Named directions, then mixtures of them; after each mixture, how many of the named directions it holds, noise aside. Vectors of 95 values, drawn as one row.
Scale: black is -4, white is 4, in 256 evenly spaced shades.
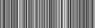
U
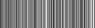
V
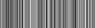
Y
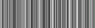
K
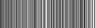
one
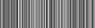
two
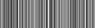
two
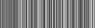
three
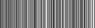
one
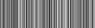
two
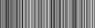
two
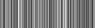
one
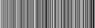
one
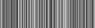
two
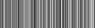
three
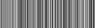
three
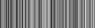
three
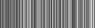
three
